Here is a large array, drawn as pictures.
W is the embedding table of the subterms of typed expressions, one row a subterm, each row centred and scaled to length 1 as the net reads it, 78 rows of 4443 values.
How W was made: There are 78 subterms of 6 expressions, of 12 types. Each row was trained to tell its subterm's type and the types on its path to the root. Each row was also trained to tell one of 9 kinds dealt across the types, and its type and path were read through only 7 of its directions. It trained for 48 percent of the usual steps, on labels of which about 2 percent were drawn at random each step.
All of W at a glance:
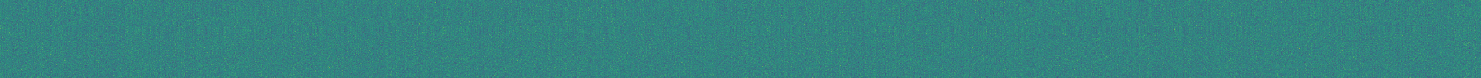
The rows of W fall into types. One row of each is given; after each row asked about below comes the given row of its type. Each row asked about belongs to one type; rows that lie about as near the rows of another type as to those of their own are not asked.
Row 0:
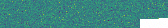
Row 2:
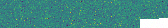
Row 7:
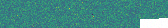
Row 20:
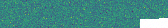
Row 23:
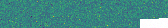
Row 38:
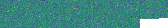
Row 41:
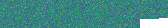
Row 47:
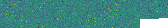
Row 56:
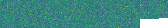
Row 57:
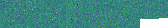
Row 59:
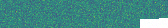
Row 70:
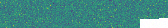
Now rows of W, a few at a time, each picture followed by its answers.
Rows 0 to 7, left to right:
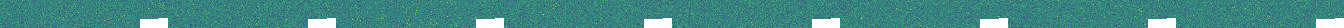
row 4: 59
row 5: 57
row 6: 38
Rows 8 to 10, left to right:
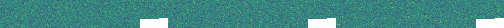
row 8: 7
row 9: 2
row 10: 7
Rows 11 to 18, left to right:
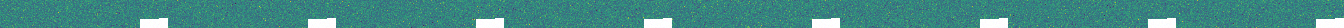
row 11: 57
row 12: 38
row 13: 7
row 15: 2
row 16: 57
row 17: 0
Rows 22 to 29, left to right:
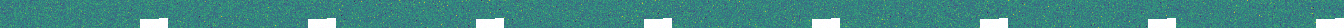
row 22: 2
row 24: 7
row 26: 70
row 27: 70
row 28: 59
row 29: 70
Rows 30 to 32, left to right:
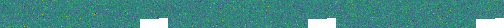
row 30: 70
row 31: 70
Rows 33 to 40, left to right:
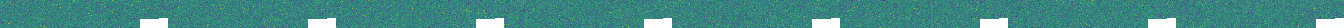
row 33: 59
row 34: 38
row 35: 38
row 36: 56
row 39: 56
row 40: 57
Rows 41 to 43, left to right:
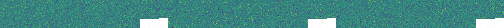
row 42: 7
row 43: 59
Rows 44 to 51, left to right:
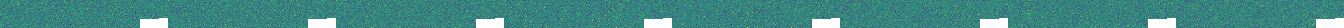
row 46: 41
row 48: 56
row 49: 2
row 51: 38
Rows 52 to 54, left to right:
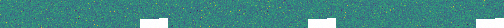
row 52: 23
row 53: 59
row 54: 41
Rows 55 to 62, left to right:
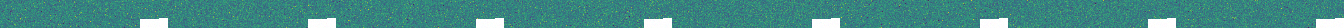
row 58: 70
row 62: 38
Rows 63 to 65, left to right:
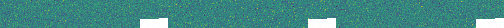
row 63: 2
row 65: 7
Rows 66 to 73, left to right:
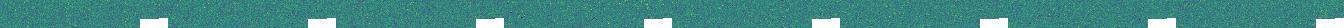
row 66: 70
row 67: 57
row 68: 56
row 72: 7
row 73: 2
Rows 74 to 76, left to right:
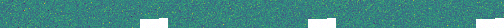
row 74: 57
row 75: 57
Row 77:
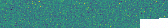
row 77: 59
